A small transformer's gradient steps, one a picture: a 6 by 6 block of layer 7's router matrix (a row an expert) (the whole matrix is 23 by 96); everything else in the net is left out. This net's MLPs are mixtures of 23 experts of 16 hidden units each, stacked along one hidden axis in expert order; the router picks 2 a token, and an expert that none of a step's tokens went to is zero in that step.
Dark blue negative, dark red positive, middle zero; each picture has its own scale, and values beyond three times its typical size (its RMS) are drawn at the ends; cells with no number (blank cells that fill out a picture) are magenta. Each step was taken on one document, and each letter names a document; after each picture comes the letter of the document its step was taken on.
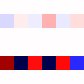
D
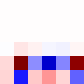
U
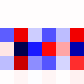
U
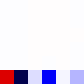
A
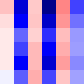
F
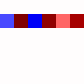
F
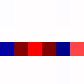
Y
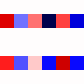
D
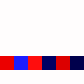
D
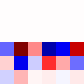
Y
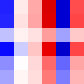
Y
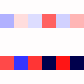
D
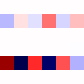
D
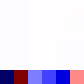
A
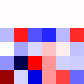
U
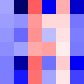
F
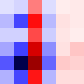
A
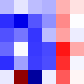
A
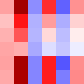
F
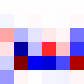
U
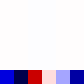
A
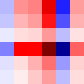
Y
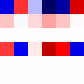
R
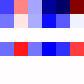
R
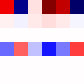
R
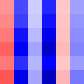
F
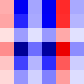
Y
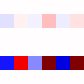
D
